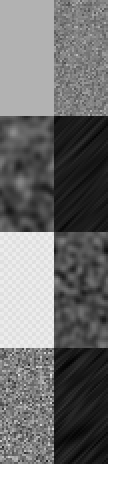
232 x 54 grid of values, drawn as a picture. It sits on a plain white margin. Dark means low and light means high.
The table splits into 4 rows of 2 panels. Panel 1,1: high, flat. Panel 1,2: middling, fine-grained. Panel 2,1: low, blotchy. Panel 2,2: very low, slanting up to the right, faint in contrast. Panel 3,1: very high, checkered, faint in contrast. Panel 3,2: low, blotchy. Panel 4,1: middling, fine-grained, strong in contrast. Panel 4,2: very low, slanting up to the right, faint in contrast.
